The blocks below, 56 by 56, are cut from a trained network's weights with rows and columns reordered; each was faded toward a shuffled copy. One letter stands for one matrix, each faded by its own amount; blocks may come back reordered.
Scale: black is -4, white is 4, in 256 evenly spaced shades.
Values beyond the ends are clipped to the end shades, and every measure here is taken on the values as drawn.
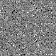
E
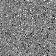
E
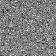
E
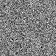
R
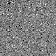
E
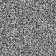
R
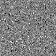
E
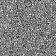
E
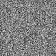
R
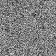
R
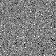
E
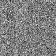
R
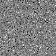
E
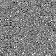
E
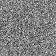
R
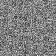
R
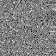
E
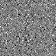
E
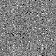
E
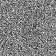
R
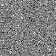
E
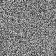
R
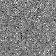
E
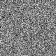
R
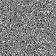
E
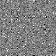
E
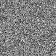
R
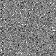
E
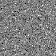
E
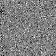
E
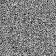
R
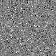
E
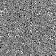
E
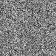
R
